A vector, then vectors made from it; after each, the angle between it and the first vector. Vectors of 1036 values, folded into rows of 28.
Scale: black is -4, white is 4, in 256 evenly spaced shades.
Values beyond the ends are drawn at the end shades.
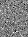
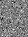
orthogonal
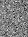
partly aligned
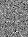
nearly parallel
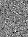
nearly opposite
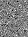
orthogonal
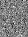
partly aligned
